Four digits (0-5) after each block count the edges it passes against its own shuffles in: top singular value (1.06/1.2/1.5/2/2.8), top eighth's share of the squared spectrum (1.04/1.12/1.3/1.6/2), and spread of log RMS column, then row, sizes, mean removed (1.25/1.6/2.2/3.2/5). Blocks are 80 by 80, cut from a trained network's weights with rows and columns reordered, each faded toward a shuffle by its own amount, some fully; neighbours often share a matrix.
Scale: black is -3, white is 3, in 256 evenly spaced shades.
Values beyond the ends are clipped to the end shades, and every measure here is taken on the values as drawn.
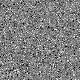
0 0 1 0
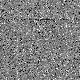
1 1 0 0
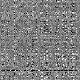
3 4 3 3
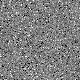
0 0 0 0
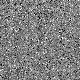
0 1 0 0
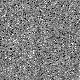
1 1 0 0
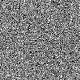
2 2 0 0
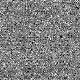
2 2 1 0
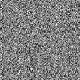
3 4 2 0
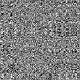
3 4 2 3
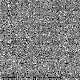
2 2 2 1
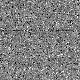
1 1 0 1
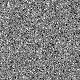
0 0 0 0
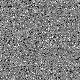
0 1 0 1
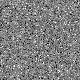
0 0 0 0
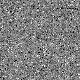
1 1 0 0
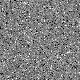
0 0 0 0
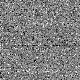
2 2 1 1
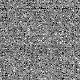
2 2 2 1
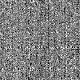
3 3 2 2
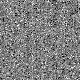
1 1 0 1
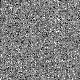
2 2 0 1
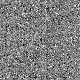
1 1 0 0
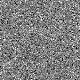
2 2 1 0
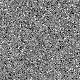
0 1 0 0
